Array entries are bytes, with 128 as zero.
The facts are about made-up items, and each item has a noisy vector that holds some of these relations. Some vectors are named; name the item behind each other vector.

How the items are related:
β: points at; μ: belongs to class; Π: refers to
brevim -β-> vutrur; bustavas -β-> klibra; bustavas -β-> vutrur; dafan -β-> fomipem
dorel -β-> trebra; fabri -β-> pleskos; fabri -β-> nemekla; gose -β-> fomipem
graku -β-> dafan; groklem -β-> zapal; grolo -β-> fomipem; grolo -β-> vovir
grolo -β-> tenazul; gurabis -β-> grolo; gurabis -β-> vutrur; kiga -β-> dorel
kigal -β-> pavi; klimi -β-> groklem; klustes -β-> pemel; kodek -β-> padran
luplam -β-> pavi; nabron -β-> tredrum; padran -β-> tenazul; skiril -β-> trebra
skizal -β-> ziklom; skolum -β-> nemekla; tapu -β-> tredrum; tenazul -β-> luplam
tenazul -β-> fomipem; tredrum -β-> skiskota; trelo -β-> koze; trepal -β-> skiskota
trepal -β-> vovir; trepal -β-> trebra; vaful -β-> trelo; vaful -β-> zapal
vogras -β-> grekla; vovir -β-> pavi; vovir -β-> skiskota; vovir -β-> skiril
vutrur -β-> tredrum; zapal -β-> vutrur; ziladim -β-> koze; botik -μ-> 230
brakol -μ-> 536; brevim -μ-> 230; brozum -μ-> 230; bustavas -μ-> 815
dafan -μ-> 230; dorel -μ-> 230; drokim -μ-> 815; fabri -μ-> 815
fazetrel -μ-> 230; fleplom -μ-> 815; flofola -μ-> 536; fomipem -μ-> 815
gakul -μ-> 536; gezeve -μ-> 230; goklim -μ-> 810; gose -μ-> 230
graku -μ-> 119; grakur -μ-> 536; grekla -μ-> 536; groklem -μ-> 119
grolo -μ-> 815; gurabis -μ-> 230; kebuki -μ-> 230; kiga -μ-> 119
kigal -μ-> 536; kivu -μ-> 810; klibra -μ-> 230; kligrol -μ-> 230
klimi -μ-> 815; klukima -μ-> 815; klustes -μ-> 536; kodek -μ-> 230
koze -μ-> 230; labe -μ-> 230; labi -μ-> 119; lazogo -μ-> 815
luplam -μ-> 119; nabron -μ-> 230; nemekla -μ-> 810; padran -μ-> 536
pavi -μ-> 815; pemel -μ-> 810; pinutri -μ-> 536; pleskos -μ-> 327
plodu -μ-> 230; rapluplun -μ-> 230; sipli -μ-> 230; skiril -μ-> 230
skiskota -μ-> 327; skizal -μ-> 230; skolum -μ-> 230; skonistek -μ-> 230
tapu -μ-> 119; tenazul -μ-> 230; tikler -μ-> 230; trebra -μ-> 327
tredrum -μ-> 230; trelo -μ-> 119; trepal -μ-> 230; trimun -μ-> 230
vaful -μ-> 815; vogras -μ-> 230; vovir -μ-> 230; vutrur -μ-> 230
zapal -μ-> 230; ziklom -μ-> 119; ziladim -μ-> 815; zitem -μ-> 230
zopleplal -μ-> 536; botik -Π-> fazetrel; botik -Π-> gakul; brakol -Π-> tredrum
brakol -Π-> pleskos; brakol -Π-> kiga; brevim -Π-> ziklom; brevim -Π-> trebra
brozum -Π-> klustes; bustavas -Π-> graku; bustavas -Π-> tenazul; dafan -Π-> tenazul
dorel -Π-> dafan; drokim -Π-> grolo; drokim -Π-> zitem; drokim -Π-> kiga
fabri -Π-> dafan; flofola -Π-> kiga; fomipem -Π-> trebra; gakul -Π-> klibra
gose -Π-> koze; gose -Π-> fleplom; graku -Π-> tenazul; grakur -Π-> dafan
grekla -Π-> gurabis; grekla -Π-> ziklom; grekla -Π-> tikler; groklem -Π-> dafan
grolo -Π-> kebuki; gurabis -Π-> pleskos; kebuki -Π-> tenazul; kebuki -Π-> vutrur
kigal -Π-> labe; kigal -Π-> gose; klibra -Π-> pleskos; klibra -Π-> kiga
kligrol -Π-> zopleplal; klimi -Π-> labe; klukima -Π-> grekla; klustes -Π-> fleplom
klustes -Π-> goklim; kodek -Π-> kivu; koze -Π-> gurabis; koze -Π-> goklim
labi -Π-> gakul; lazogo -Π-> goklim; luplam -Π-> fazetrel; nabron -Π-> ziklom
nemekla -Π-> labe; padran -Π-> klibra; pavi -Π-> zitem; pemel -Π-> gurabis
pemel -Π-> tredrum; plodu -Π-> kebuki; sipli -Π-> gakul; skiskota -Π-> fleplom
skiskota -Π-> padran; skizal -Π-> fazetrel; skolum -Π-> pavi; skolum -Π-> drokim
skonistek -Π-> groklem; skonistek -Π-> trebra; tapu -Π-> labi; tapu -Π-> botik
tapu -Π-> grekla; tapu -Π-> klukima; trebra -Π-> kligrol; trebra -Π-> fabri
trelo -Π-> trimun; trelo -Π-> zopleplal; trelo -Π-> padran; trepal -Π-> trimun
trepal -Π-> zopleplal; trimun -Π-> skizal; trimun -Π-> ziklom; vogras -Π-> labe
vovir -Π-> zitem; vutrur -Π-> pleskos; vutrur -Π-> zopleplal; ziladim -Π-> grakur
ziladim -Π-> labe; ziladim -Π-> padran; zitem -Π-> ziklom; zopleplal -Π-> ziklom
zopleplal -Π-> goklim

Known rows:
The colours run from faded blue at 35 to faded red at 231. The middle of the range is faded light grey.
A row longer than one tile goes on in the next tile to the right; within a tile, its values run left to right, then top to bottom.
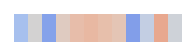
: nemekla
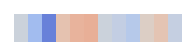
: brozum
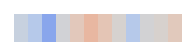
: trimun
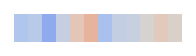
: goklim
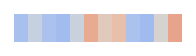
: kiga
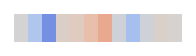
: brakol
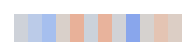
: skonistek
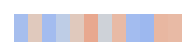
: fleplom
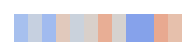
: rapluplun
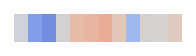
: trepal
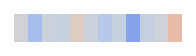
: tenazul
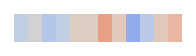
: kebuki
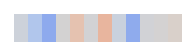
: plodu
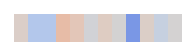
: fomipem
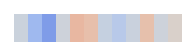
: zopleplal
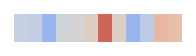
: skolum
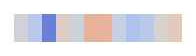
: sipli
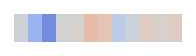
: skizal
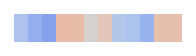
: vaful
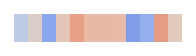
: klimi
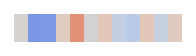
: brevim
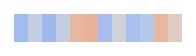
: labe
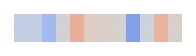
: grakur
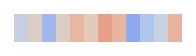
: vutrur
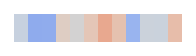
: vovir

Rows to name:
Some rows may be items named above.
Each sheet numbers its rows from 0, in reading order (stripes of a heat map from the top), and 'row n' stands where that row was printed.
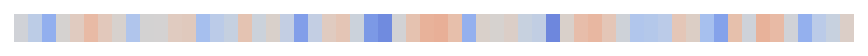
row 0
trimun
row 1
graku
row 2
trepal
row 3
klibra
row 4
luplam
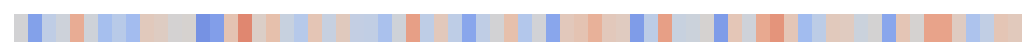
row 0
dafan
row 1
brevim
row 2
groklem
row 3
nemekla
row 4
pemel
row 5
pemel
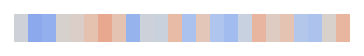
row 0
vovir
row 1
pleskos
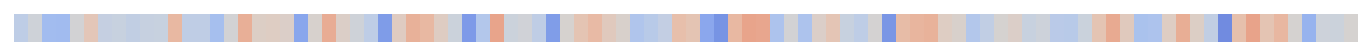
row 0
ziklom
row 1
grakur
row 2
vogras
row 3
klibra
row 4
gose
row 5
koze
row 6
zitem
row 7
trelo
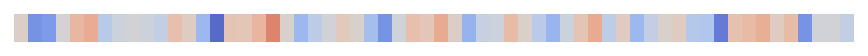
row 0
gurabis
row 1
tapu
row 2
nabron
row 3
padran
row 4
skiskota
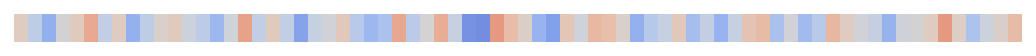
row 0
padran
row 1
groklem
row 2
kodek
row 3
luplam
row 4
labe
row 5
drokim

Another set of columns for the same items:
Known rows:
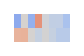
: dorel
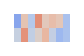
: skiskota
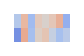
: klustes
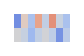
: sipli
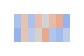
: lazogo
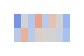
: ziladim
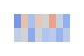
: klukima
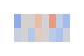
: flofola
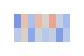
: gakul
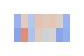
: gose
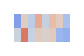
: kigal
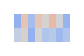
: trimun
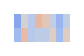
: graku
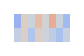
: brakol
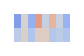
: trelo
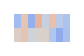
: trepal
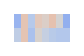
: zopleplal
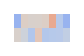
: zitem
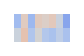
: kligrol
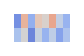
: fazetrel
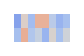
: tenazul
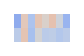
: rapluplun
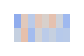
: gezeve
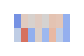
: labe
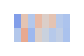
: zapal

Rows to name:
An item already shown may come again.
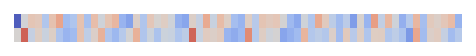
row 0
nemekla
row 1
lazogo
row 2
grakur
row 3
kigal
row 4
gose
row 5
graku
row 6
trelo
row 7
klustes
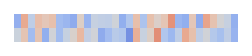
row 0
kiga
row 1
fabri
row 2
brozum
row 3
trebra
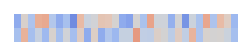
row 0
tenazul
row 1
pleskos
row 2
bustavas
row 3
ziladim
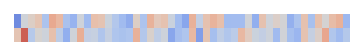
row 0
vogras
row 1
dafan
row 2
padran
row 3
tredrum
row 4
skonistek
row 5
lazogo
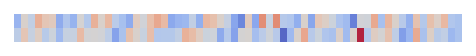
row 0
grolo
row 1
kodek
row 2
pavi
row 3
fomipem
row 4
luplam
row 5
groklem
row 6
klimi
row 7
gurabis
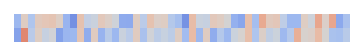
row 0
gose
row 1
pleskos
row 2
kebuki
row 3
pleskos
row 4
skiril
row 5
vovir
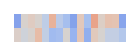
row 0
skolum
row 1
koze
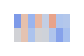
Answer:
tapu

